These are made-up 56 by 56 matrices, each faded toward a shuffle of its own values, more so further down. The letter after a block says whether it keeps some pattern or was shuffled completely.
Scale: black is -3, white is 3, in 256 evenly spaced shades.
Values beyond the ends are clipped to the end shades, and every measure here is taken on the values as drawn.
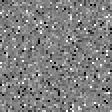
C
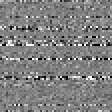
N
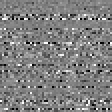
N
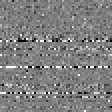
N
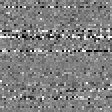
N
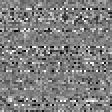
N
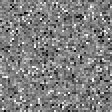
C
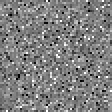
C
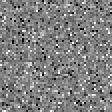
C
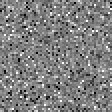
C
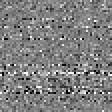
N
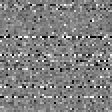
N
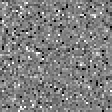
C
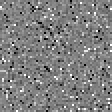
C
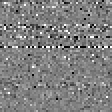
N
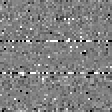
N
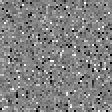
C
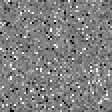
C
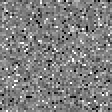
C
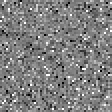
C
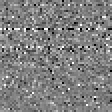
N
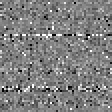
N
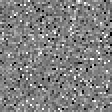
C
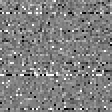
N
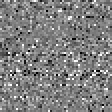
N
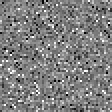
C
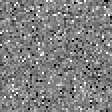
C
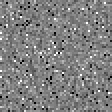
C
